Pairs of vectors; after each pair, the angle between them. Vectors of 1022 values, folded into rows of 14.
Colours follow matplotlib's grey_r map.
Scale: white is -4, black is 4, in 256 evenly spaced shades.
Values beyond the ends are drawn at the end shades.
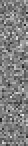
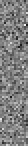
nearly opposite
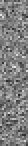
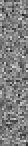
nearly parallel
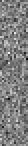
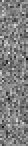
nearly parallel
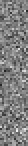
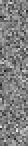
nearly parallel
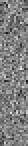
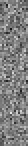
nearly parallel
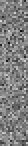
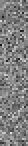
nearly parallel
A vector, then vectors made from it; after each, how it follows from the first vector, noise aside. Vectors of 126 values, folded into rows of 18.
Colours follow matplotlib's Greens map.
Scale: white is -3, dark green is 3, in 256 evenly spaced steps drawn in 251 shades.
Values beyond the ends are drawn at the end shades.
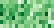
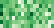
sign-scrambled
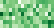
sign-scrambled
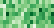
reversed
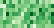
reversed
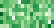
sign-scrambled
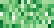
sign-scrambled
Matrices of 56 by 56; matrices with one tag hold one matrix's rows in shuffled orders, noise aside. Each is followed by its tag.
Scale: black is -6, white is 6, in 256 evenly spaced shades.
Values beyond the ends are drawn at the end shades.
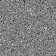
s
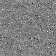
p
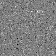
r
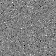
s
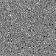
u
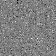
r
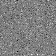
r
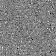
p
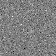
s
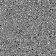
p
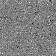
p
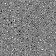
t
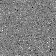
p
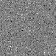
u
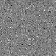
u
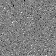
s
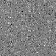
u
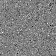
p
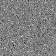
s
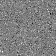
p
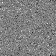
p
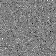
p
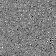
p
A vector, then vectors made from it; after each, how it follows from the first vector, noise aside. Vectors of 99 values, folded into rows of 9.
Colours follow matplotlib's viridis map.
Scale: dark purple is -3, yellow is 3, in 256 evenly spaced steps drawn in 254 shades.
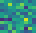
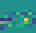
partly zeroed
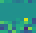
partly zeroed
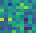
sign-scrambled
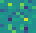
partly zeroed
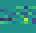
partly zeroed
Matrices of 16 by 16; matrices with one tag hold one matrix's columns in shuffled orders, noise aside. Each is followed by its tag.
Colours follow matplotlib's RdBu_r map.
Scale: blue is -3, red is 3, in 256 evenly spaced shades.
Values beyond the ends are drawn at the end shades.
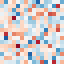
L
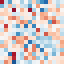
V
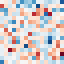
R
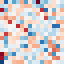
V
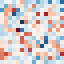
R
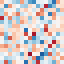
L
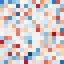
L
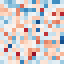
R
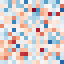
R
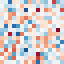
V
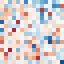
R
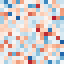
L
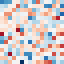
L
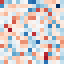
V
